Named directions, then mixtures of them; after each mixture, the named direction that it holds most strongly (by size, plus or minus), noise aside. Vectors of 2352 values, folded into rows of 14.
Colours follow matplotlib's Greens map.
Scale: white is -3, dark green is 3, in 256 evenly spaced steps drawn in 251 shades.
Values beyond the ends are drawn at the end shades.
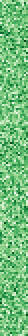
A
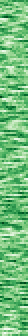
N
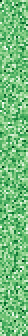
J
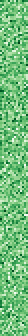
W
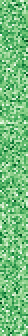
A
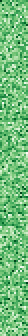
J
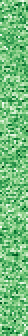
J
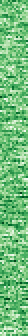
N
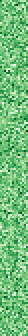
J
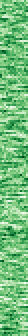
N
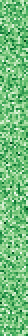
A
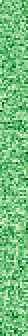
J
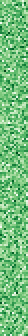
A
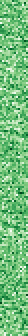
A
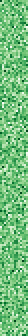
J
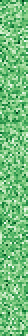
A
